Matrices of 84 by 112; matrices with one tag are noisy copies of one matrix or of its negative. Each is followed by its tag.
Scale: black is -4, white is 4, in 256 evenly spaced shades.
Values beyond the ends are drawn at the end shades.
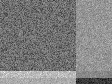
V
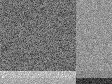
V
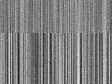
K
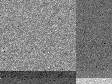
V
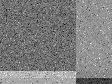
V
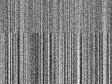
K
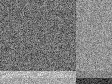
V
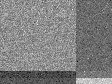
V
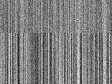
K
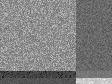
V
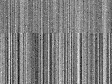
K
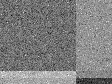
V
